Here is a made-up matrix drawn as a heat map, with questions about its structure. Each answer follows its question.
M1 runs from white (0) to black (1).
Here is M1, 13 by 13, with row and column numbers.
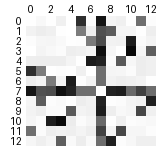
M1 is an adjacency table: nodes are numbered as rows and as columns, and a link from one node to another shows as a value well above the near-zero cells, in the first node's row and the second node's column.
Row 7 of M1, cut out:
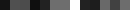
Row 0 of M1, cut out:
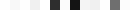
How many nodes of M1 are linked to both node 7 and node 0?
2
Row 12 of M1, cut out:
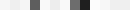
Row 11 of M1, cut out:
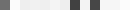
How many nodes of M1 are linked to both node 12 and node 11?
1
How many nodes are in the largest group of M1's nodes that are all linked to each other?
3
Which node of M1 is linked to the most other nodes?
node 7
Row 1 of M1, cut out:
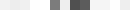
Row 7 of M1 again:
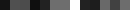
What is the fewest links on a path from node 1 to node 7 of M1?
1
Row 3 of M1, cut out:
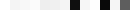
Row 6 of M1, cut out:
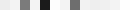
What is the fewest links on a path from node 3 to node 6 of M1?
2
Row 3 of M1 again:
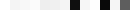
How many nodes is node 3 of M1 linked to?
3
